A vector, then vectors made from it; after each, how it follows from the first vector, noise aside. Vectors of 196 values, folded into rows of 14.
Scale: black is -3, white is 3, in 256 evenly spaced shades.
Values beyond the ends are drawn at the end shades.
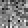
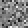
sign-scrambled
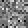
sign-scrambled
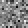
sign-scrambled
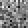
reversed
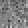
shrunk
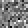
sign-scrambled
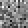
reversed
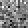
reversed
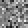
sign-scrambled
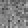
shrunk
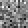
reversed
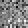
sign-scrambled
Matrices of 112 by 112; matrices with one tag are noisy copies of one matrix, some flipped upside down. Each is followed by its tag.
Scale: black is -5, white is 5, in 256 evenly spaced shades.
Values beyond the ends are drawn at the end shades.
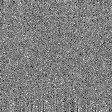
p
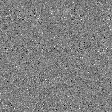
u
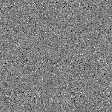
u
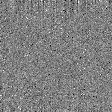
p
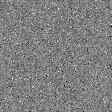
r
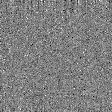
p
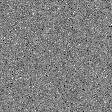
r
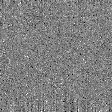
p
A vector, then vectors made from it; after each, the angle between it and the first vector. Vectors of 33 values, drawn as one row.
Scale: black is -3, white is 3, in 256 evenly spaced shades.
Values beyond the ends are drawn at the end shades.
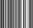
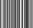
partly opposed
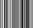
nearly opposite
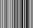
nearly opposite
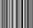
partly opposed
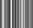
orthogonal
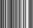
nearly parallel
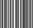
orthogonal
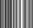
partly aligned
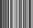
partly aligned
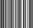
nearly parallel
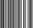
nearly parallel
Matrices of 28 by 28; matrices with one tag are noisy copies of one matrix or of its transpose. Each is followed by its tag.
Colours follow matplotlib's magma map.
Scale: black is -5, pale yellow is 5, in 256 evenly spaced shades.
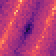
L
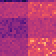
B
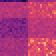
B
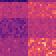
B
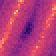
L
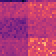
B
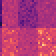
B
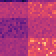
B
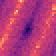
L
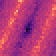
L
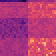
B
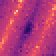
L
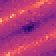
L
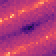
L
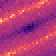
L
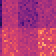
B
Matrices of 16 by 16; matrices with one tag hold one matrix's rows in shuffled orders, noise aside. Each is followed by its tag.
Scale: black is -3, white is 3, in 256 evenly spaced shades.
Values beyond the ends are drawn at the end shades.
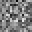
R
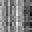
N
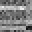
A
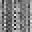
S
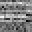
A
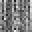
S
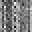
S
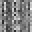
S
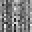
S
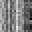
N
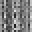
S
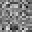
R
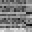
A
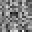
R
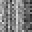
N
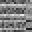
A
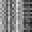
N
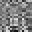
R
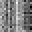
N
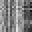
N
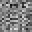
R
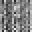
S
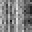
N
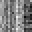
N
